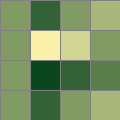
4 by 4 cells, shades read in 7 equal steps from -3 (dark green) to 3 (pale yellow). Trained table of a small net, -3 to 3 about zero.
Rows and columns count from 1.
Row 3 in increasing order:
-3 -2 -1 0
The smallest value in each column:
0 -3 -2 -1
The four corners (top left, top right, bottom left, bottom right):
0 1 0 1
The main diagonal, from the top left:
0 3 -2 1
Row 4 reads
0 -2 0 1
